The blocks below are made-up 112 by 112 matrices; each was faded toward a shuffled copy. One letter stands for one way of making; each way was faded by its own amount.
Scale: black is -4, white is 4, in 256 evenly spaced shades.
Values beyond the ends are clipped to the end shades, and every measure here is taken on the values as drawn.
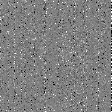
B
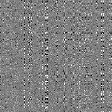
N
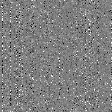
B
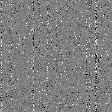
B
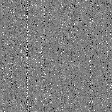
B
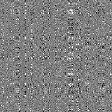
N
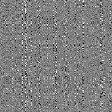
N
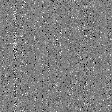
B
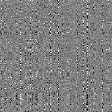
N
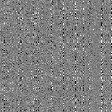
N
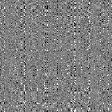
N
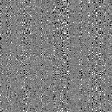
N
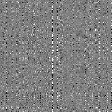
N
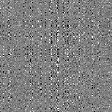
N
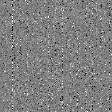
B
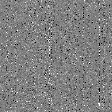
B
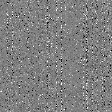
B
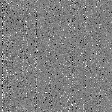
B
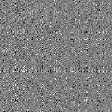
N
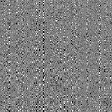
N
